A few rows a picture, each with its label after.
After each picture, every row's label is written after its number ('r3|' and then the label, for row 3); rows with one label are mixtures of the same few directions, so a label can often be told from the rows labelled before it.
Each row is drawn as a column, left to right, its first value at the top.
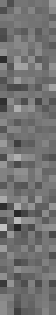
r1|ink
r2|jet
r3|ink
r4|ink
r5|ink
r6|ink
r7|ink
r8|jet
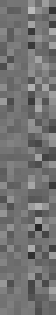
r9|ink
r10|ink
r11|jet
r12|ink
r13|jet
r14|ink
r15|jet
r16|jet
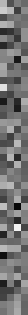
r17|jet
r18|jet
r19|ink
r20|ink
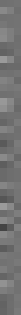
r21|ink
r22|ink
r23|ink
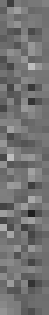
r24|ink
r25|jet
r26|jet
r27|ink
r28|ink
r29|ink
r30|jet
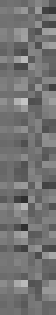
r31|ink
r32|ink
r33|ink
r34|ink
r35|ink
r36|jet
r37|jet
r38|jet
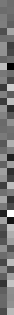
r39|ink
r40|ink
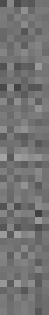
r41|jet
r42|jet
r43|jet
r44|jet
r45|jet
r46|ink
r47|ink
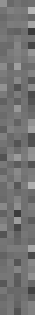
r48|jet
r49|jet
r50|ink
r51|jet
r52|jet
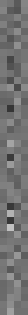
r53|jet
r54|ink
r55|jet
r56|jet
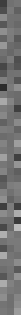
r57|jet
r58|ink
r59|ink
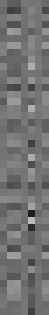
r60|ink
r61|jet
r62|jet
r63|ink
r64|ink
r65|ink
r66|jet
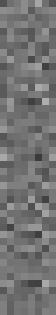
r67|jet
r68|ink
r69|jet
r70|jet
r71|ink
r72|jet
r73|ink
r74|jet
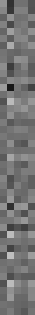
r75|jet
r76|jet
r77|ink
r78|ink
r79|jet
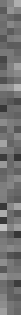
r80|ink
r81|jet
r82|jet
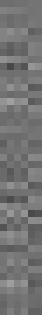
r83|ink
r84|ink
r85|ink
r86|ink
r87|ink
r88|ink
